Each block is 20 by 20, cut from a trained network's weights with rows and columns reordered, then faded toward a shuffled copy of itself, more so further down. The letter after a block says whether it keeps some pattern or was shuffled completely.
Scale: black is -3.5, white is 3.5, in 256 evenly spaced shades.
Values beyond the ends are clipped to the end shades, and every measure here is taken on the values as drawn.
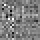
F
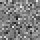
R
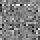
F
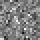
R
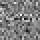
F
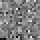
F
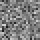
F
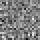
F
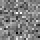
F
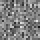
F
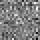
F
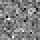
R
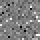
R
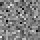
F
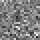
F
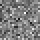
R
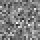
R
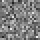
F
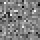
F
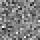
R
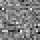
F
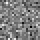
R
